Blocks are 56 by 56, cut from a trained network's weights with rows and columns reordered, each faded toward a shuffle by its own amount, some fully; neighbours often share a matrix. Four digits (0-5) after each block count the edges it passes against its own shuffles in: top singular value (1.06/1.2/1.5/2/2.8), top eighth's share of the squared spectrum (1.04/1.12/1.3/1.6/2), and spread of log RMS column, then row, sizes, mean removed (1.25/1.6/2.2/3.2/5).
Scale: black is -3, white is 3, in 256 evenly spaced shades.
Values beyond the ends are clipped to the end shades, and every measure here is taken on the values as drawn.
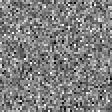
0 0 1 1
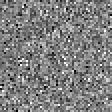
1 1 0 0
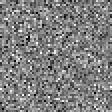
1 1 0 0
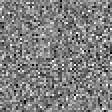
3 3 0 2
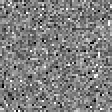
0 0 0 0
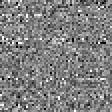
3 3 1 2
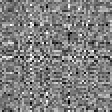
4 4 2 3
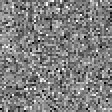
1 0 0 0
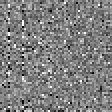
3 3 2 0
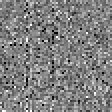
2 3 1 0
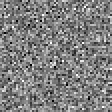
0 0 0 0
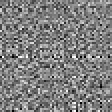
4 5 2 2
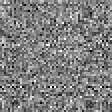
3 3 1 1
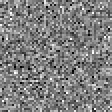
0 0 0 0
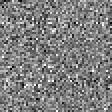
3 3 1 2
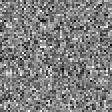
3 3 0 1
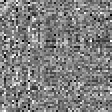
3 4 2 2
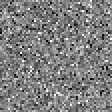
0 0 0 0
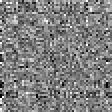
4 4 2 2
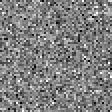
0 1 0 0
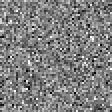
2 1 0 0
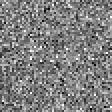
0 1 0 0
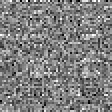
4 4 1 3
